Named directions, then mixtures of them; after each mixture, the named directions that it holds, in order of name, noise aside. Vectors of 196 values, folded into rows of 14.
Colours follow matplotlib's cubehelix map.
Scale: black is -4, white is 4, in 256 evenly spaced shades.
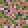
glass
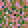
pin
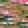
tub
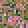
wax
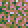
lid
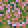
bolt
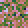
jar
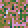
bolt, jar, pin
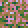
jar, lid, tub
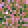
pin, tub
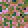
jar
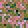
wax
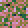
jar, wax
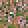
lid, pin, wax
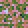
jar, tub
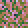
glass, lid, pin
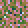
pin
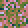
bolt, glass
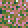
bolt, lid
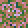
bolt, pin, wax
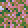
glass, jar, pin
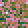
pin, tub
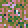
wax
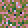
bolt, pin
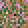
pin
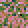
jar, wax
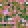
jar, tub, wax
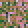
lid, wax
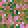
glass, wax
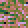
lid, tub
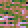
tub
